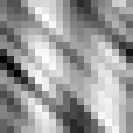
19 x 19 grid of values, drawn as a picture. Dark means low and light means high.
The middle left is the roughest part. Upright stripes repeat 2 times across the table. On average the colour sits 60% of the way up the scale.
